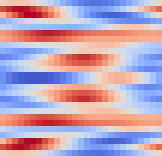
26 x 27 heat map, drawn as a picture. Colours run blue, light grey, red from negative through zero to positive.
Slope: none. Average level on the scale: 50%. Mirror symmetry: top to bottom. Grain: streaks across.
